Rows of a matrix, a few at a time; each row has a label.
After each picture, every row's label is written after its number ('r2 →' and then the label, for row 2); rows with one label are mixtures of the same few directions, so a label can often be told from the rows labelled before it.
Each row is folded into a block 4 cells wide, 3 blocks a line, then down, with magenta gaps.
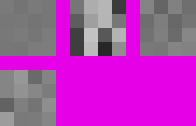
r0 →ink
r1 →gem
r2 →ink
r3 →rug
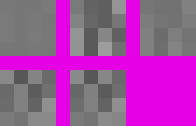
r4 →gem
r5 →gem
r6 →gem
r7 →ink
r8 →ink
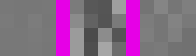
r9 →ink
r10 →gem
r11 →ink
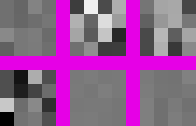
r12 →rug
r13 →ink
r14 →gem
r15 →rug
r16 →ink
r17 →gem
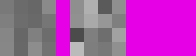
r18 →gem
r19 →rug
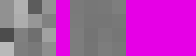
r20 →rug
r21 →gem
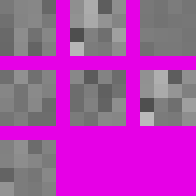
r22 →gem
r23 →rug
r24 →rug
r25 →ink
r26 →ink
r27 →rug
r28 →rug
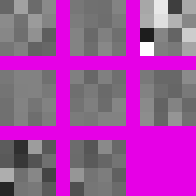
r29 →ink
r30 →gem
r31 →rug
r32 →gem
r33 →ink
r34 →gem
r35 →rug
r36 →rug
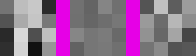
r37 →gem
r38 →rug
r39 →ink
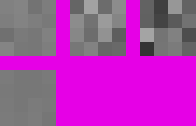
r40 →rug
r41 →ink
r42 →rug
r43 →gem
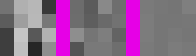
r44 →gem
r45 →rug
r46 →gem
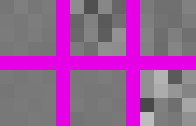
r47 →ink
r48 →ink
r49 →gem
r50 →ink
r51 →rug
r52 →rug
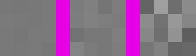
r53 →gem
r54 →rug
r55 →ink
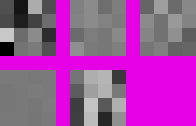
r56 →rug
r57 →rug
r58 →ink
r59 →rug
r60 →gem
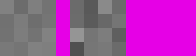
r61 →ink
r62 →rug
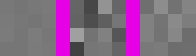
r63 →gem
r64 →rug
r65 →ink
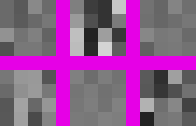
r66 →rug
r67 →gem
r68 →rug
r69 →gem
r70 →ink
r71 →rug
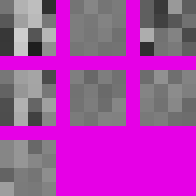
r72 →gem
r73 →ink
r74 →rug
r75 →gem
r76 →ink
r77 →ink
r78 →rug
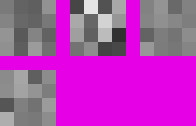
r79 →gem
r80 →ink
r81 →rug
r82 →rug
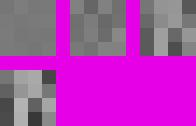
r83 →ink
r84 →ink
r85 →gem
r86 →gem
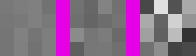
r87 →gem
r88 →rug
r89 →ink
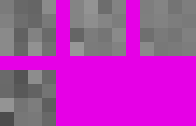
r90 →gem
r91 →rug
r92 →rug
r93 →rug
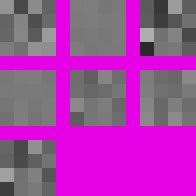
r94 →ink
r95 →rug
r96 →rug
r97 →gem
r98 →rug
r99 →gem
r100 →rug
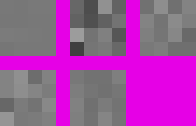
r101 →rug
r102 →rug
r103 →ink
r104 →rug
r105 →gem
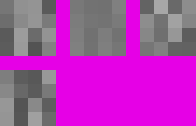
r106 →gem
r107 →gem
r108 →ink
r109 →gem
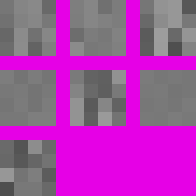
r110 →gem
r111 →rug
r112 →gem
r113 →ink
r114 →gem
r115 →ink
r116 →rug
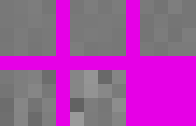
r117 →gem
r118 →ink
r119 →ink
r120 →gem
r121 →rug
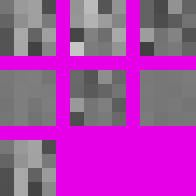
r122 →gem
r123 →rug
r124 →rug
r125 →gem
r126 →rug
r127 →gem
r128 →gem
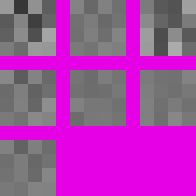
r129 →ink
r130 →ink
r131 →gem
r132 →ink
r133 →rug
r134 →gem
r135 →ink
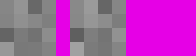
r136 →rug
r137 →rug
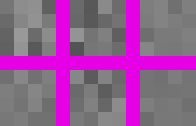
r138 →gem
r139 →rug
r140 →rug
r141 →ink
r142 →ink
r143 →rug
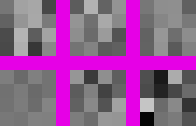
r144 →gem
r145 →ink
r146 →gem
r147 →ink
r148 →ink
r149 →rug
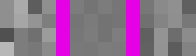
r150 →rug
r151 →ink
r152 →gem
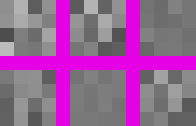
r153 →rug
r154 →ink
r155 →rug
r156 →gem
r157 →ink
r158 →ink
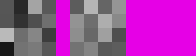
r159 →rug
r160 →ink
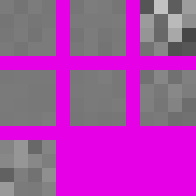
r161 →ink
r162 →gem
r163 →ink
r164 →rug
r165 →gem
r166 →ink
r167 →rug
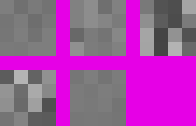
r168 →ink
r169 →rug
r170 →gem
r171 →ink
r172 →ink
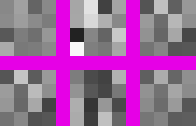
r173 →rug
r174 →rug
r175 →ink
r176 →ink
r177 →gem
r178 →ink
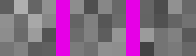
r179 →ink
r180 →ink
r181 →rug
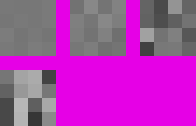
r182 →gem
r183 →ink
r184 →rug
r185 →gem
